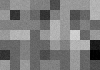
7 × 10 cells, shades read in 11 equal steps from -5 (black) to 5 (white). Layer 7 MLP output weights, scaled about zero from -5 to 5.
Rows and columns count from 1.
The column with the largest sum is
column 8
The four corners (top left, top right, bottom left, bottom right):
0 2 1 -2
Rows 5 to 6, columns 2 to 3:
-1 0 / -1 0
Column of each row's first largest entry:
10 10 6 8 8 8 1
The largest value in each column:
1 2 2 0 1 2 1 3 2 2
